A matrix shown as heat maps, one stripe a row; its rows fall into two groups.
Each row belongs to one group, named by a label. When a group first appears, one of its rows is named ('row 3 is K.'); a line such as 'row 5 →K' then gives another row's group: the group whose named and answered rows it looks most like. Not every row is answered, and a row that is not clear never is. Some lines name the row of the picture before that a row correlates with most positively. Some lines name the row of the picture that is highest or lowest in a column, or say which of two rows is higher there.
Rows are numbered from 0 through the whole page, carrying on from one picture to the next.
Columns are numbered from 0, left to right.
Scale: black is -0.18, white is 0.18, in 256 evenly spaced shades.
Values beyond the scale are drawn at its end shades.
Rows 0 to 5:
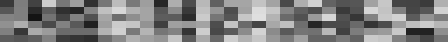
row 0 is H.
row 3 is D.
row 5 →H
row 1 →H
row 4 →H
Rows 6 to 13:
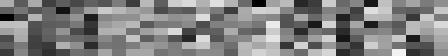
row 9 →D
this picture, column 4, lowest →7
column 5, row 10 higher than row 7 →No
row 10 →D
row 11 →H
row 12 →H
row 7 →H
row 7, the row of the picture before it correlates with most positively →1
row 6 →D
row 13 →H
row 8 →H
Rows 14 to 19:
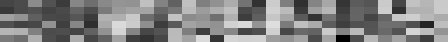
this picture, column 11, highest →14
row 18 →D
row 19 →H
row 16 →D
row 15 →D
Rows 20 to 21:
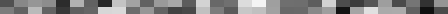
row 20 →H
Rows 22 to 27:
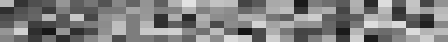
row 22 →D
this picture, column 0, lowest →23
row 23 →D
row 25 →H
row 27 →D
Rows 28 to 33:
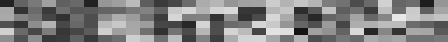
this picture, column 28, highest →30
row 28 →H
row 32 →D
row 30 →D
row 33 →H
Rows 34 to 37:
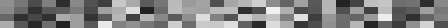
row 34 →H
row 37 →D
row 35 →D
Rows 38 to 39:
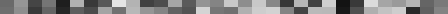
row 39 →H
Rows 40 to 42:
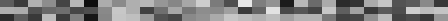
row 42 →H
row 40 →H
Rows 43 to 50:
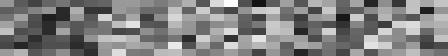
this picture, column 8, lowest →47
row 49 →H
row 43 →D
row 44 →H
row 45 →D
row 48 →H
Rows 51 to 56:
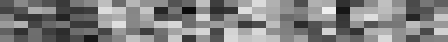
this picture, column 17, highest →52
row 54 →D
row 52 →H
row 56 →H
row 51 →H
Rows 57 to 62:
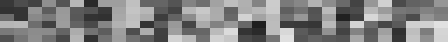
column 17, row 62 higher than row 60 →No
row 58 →H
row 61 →D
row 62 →D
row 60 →D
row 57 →H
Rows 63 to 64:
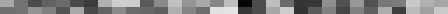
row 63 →D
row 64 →D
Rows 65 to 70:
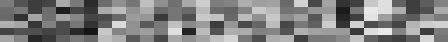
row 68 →D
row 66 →H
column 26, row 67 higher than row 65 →Yes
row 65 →H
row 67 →H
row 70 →D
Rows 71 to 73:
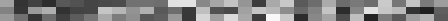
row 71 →D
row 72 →H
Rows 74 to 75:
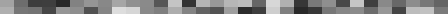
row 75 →D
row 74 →D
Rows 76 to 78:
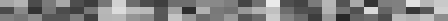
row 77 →H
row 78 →D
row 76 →D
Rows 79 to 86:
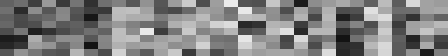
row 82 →D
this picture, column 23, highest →86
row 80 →H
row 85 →H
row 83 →D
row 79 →D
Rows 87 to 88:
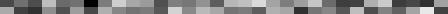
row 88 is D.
